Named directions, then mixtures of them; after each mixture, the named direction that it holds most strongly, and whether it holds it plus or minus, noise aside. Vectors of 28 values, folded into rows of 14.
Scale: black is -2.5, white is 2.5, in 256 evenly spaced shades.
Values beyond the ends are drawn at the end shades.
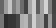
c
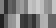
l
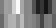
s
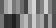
c, plus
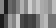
l, plus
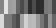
l, minus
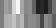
s, plus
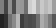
l, plus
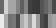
l, minus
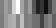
s, plus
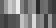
c, plus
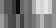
s, minus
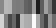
l, minus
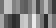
c, plus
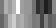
s, plus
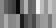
s, minus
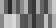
c, minus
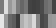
l, minus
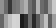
c, minus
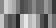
l, minus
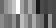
s, plus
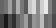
c, plus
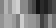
s, plus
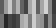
c, plus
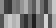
c, minus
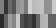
l, plus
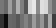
c, plus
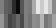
s, minus
